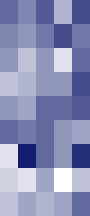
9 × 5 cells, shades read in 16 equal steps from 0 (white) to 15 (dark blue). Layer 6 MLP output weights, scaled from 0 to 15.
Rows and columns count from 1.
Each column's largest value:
10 15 11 12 14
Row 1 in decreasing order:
12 11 10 8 5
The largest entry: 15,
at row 7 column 2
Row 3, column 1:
7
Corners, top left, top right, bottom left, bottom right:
10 12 4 10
